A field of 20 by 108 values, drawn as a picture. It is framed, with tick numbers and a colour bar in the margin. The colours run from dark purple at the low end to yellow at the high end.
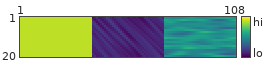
It is made of 1 by 3 panels. Panel 1,1: very high, flat. Panel 1,2: very low, slanting down to the right, faint in contrast. Panel 1,3: middling, streaked across.
